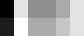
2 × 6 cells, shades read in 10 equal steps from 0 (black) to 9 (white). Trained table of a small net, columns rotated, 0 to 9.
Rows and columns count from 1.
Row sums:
32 37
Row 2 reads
1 9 6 6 7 8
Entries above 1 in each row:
5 5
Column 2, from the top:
8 9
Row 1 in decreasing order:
8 8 6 5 5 0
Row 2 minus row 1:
1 1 1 1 1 0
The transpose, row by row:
0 1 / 8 9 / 5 6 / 5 6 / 6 7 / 8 8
